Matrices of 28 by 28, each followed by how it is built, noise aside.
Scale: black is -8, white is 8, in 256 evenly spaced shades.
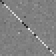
diagonal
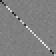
diagonal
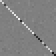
diagonal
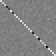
diagonal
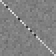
diagonal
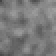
smooth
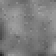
smooth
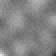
smooth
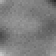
smooth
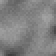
smooth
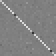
diagonal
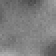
smooth
